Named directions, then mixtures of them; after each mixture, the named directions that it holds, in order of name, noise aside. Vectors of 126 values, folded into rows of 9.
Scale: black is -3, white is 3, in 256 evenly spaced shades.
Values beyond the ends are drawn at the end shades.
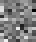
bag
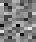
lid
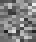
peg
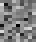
lid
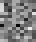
bag, lid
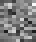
peg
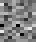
lid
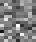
bag, lid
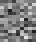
bag, peg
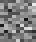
lid, peg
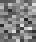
lid, peg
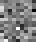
bag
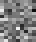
bag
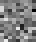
bag
